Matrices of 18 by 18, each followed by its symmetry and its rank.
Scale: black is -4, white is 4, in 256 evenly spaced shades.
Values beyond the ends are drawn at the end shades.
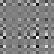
symmetric, rank one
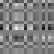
neither, rank one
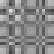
symmetric, rank two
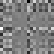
antisymmetric, rank two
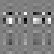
neither, rank one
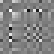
symmetric, rank two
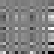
neither, rank one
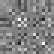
symmetric, rank three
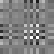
symmetric, rank one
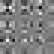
antisymmetric, rank two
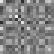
symmetric, rank three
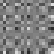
symmetric, rank two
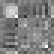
symmetric, rank three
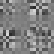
antisymmetric, rank two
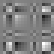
symmetric, rank one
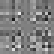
antisymmetric, rank two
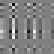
neither, rank one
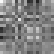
symmetric, rank two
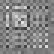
symmetric, rank three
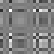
symmetric, rank one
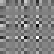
symmetric, rank one
